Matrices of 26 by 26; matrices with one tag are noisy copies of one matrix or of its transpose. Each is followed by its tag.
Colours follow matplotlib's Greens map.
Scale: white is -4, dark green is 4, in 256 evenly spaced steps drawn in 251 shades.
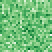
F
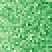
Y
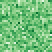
F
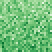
Y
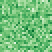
F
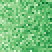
Y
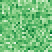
F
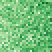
Y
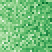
Y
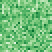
F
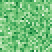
F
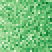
Y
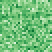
F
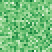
F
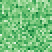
F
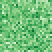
F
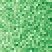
Y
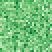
F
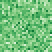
F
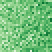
Y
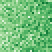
Y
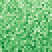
Y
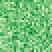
F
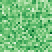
F
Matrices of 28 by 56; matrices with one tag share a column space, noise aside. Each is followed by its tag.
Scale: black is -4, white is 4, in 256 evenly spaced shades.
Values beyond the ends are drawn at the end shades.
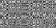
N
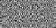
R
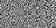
R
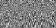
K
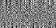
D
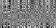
D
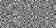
R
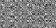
R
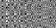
R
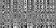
D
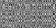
R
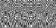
K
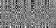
D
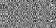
R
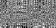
D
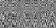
K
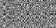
R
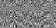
K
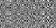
R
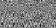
K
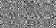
N
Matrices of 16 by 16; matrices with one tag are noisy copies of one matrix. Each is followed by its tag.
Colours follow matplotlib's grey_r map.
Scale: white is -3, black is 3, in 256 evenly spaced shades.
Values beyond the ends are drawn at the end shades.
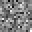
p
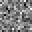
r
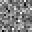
r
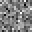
r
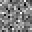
r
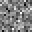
r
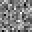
r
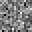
r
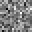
r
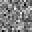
r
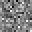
p
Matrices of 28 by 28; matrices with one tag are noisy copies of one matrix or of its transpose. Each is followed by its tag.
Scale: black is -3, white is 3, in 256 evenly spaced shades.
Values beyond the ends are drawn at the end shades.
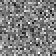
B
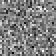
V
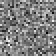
V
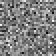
V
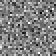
B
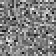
V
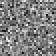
V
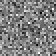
B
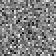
B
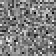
V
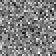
B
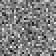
B
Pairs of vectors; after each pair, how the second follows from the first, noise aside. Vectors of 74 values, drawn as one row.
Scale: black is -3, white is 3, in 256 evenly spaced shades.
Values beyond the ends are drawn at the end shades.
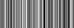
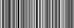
shuffled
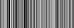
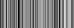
shuffled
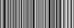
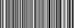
sign-scrambled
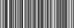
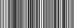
shuffled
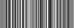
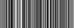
sign-scrambled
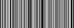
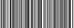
sign-scrambled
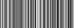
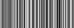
wrapped around
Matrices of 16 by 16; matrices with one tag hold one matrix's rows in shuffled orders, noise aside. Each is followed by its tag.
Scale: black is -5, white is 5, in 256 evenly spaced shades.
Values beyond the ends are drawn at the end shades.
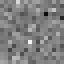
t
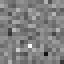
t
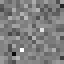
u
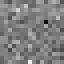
t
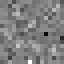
t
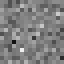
u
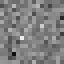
u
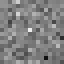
t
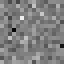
u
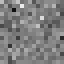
u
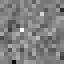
u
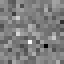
t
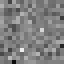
u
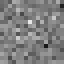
t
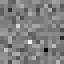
t
